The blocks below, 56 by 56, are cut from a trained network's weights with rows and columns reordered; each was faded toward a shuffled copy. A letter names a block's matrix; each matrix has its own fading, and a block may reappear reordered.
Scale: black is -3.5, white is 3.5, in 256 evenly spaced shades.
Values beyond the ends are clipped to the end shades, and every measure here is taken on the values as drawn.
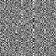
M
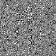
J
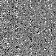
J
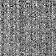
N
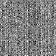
N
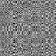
M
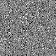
J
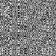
M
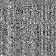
N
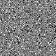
J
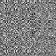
M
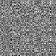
M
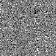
J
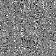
J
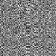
M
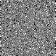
J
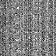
N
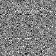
J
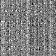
N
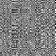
M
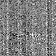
N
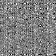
N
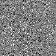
J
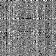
N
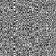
M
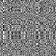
M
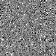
J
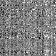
N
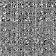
N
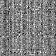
N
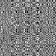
M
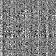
N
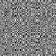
M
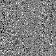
J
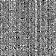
N
